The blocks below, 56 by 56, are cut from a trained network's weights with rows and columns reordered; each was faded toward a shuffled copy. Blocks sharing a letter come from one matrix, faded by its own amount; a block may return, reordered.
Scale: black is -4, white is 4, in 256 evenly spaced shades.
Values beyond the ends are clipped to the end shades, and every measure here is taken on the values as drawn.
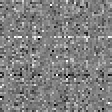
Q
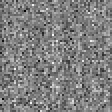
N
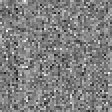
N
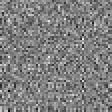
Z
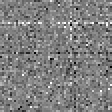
Q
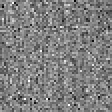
N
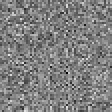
Z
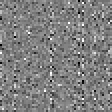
Q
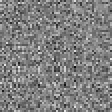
Z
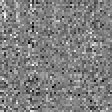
Q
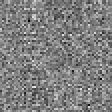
Z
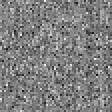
N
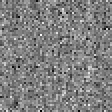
N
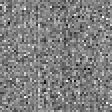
N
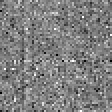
N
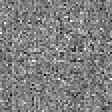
N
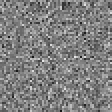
Z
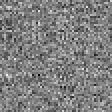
Z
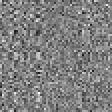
Z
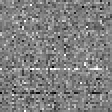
Q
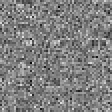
Z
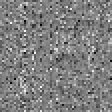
Q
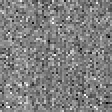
N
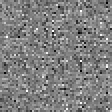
Q
